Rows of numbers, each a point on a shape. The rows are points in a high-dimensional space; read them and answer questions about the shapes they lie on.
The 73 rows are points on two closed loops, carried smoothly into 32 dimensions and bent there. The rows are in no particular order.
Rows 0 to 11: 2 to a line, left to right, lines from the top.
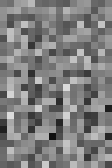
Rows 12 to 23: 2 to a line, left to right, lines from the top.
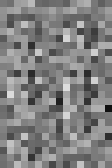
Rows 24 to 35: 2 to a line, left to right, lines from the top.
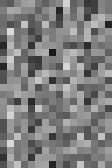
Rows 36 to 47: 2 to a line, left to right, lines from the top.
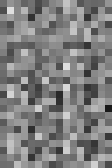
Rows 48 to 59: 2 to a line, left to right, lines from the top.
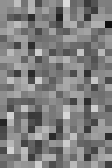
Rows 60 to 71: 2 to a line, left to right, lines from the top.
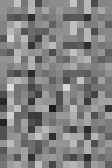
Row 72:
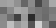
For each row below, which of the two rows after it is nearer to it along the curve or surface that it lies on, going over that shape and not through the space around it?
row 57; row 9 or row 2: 2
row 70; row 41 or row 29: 29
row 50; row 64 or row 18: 64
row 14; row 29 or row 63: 29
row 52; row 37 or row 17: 17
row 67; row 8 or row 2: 2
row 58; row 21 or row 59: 59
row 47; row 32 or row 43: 43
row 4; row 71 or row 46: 46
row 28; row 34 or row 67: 34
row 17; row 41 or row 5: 5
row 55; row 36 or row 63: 63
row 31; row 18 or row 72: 18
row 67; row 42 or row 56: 42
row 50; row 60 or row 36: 60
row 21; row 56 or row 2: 2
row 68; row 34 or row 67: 34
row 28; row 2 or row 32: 2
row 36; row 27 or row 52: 52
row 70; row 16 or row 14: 14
